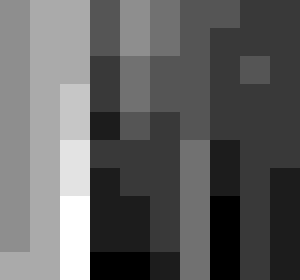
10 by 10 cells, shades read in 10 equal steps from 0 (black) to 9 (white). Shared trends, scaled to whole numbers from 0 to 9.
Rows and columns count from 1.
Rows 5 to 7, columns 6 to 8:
2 3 2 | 2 4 1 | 2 4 1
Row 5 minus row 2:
0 0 1 -2 -2 -2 0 0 0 0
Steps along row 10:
same up down same up up down up down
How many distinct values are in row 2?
5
